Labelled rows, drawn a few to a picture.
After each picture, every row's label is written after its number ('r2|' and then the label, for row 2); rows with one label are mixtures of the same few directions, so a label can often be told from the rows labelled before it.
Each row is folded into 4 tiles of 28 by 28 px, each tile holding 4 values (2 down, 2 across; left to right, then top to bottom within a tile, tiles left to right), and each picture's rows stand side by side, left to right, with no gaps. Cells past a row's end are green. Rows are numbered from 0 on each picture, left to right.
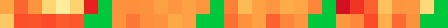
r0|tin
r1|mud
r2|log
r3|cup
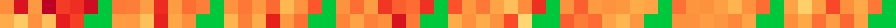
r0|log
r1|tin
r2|tin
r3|log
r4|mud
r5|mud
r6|mud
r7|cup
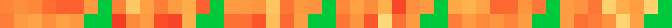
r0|tin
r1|log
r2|tin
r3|tin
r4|cup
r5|log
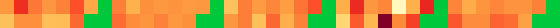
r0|log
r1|log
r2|cup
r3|tin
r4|log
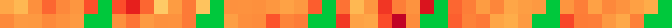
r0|cup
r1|cup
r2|tin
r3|log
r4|mud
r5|mud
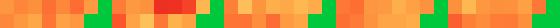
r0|tin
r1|tin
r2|log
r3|mud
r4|log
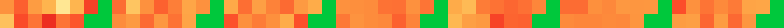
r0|tin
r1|cup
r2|mud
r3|log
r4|mud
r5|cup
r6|cup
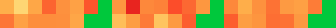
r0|cup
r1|log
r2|log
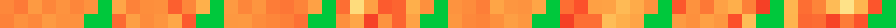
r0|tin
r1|mud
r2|mud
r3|cup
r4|log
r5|mud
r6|mud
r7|tin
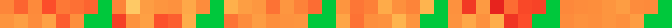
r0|log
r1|log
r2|cup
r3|log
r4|log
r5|mud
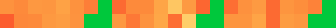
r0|mud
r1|mud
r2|tin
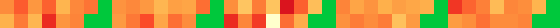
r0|tin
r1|tin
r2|tin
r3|log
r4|cup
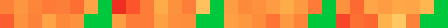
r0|tin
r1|cup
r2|tin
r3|mud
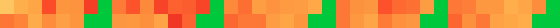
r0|cup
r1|log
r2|mud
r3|tin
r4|mud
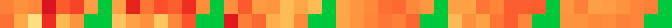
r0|tin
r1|log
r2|mud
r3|mud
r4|mud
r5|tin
